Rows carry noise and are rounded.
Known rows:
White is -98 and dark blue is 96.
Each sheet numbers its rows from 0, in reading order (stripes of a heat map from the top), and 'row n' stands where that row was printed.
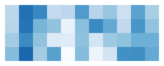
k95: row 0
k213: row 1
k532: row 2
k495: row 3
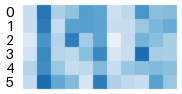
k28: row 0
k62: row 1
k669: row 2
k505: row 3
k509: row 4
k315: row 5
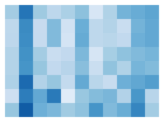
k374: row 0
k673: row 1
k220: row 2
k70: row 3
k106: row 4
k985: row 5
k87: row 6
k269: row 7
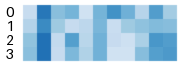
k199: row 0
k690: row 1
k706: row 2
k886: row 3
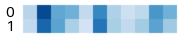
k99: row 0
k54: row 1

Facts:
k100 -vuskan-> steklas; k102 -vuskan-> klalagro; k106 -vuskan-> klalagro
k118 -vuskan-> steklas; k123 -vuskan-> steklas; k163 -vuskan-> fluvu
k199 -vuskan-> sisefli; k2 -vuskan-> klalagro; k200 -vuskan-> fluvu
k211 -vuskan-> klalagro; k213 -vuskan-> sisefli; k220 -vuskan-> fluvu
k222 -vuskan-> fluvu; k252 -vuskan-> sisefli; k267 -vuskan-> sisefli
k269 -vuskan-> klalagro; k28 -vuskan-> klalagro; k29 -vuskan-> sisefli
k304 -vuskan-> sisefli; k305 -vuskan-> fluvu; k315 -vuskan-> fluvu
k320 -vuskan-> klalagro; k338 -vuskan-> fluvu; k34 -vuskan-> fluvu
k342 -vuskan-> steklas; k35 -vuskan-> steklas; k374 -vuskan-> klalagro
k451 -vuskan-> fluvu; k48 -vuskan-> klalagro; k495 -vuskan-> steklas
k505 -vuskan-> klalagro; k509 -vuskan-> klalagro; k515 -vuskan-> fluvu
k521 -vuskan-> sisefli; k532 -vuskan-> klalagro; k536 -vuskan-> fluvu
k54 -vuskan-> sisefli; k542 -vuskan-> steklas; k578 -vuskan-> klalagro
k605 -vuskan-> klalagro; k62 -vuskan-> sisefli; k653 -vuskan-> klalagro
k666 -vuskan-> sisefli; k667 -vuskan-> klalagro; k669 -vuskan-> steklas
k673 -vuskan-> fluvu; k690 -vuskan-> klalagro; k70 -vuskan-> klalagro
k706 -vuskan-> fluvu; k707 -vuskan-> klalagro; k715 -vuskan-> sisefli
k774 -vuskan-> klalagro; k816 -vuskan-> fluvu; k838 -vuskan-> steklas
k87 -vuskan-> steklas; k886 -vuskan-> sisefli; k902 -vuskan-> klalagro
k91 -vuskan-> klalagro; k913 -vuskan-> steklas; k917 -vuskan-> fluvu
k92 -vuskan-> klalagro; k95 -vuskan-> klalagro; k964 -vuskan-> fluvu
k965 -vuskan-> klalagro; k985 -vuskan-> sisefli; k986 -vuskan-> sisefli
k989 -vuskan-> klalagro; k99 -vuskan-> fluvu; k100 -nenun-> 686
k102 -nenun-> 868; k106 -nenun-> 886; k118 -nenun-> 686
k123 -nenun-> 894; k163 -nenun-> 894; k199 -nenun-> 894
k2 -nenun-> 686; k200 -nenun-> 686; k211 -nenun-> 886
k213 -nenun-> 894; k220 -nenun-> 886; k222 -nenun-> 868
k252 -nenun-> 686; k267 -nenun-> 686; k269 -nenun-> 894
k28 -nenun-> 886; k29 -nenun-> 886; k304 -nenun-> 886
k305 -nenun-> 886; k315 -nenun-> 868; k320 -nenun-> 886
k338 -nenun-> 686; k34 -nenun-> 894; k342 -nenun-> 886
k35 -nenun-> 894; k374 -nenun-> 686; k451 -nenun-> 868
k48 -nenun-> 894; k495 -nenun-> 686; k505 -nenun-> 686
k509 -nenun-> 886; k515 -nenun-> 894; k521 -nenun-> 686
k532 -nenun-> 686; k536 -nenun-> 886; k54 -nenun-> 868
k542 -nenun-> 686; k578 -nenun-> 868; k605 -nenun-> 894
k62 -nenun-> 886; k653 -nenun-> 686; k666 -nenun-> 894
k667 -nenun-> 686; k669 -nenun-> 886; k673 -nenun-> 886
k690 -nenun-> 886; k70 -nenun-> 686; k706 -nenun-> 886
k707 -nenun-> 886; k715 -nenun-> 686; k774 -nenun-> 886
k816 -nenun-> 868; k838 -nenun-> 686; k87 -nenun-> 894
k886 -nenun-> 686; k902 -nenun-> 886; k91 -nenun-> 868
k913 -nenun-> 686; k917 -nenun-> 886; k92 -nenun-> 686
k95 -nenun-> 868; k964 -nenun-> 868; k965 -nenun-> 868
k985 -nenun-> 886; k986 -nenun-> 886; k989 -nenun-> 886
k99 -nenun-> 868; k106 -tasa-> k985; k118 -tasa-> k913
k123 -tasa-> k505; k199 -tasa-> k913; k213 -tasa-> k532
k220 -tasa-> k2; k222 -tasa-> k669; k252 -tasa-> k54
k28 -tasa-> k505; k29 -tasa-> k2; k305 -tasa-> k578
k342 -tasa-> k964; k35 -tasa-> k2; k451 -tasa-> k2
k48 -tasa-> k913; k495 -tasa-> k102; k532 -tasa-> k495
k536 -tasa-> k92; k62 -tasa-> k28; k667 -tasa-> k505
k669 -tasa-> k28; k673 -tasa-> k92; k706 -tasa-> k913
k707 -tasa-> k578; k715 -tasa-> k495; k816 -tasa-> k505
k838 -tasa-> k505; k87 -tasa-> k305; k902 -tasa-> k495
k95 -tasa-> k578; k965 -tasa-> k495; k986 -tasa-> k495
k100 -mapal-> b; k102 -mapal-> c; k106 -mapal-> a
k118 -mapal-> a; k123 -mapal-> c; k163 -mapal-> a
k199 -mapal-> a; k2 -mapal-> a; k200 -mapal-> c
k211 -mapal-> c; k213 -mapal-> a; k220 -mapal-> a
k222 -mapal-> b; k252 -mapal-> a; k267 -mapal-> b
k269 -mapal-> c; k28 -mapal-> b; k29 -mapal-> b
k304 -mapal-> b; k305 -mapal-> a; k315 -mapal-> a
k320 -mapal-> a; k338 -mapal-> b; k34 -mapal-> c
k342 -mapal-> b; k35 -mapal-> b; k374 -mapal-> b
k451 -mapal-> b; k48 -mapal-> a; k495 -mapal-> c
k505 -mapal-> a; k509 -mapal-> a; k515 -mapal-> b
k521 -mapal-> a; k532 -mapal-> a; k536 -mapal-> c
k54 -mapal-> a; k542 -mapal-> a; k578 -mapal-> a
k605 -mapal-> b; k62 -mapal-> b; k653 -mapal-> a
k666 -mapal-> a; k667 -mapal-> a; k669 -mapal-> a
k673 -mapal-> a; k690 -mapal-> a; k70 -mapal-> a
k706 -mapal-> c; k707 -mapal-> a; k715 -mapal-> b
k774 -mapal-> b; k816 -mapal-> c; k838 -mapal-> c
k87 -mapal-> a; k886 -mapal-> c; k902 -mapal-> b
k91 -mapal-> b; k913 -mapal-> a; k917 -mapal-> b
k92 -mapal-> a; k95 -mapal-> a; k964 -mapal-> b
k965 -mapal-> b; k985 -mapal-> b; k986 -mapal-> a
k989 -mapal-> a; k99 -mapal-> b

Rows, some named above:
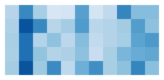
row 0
k2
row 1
k91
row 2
k29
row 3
k774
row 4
k34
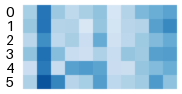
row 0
k374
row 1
k715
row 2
k521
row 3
k902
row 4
k62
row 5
k91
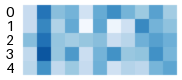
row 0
k666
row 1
k913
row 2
k211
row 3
k515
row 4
k252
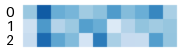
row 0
k269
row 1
k667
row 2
k315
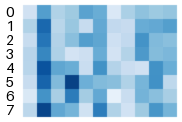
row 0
k667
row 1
k985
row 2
k28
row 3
k92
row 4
k451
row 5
k123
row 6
k669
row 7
k964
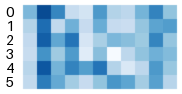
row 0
k102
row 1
k917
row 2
k35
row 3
k542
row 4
k816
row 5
k48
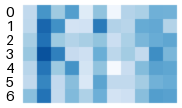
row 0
k118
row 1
k578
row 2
k774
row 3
k965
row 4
k100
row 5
k305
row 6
k886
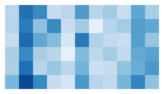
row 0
k95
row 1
k342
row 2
k315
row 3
k986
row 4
k267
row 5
k102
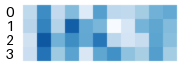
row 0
k305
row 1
k838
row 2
k222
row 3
k163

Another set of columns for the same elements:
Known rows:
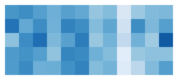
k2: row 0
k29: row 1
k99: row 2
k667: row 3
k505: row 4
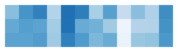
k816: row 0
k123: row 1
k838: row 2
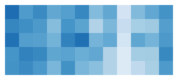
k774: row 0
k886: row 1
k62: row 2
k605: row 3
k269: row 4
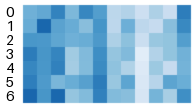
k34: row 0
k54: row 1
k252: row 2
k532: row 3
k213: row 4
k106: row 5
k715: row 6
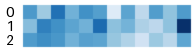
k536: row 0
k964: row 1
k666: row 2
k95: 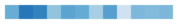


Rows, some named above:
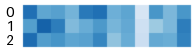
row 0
k62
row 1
k91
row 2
k304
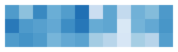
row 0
k305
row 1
k28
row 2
k666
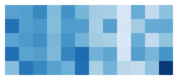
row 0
k199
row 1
k211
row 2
k199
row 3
k62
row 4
k964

